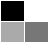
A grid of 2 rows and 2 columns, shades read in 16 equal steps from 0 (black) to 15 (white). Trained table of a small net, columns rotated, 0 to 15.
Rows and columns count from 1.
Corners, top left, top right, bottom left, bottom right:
0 15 10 7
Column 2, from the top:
15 7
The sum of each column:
10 22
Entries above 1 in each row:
1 2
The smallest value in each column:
0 7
